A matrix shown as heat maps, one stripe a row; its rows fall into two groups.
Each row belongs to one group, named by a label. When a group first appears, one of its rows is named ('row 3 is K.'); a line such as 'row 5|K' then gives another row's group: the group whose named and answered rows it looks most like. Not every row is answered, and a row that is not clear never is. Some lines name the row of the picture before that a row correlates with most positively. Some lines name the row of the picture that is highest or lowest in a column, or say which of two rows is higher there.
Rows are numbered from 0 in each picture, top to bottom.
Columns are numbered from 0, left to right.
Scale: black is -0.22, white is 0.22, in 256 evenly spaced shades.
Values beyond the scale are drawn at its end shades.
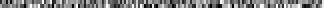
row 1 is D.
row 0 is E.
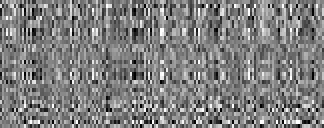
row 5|D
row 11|E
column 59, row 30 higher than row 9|No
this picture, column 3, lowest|20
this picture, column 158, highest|1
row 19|E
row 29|E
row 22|E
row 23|D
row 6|D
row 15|E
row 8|E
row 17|E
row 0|E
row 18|E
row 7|E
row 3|E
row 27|D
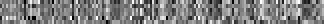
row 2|D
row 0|D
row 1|E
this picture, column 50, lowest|5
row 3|D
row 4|E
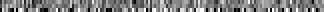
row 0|E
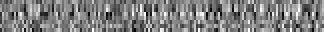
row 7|E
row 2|D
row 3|D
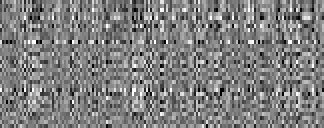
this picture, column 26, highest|4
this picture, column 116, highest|4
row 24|D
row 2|E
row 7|E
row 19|D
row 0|E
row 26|D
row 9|D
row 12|D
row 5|E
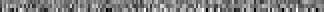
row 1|E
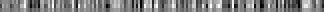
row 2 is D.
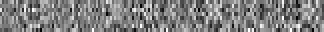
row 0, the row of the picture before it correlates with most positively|0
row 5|D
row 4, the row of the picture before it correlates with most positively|0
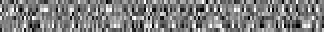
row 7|E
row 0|D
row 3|E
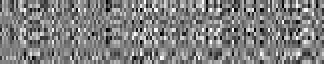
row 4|D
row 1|D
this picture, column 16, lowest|14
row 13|D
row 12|D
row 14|E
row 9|D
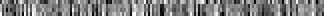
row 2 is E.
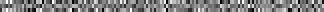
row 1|E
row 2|E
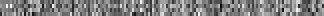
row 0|D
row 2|D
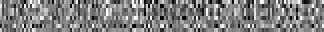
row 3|D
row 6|E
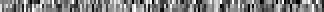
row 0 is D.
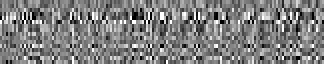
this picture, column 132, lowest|11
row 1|D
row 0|D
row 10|E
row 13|D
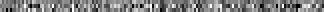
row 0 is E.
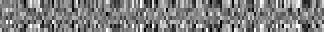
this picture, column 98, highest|6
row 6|D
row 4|E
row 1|D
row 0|D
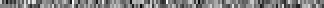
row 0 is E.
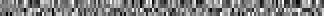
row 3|E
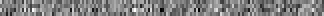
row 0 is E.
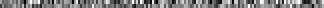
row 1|E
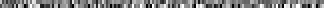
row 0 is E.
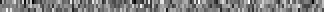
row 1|D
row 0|E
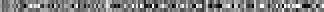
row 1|D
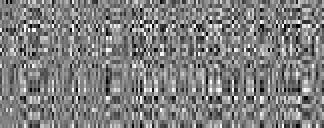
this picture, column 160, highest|27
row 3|E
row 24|D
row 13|E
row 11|E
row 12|D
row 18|D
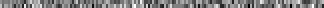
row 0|D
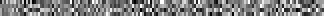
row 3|D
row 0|E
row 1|D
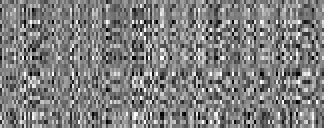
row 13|D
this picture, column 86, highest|18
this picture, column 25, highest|28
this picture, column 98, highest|28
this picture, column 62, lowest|14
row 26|E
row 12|E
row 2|E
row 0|D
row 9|D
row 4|E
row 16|E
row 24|D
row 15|D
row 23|E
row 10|E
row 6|E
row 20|D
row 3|E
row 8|D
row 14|E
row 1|D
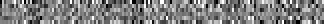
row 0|E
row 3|E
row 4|E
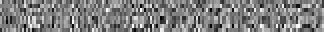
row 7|E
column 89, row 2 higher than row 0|No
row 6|D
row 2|D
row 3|E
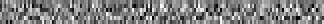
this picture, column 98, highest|2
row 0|E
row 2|D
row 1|E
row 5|E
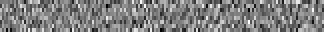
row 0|D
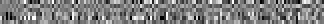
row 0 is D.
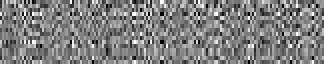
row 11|E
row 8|D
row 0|E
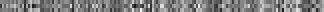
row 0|D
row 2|D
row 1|E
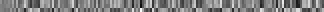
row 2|D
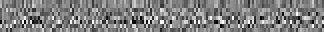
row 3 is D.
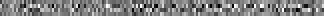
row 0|E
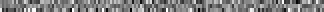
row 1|D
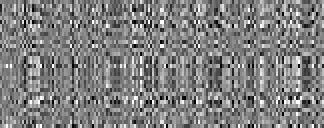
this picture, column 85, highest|16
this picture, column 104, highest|24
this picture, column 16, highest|7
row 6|D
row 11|E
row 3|D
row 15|D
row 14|D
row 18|D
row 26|D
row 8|D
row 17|D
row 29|E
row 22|D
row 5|E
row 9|E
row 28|D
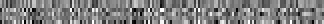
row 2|E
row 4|E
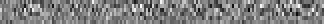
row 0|E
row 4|D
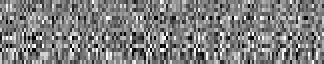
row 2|E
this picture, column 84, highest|13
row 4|D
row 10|E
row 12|E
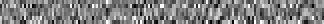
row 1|E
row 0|D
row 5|D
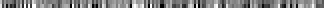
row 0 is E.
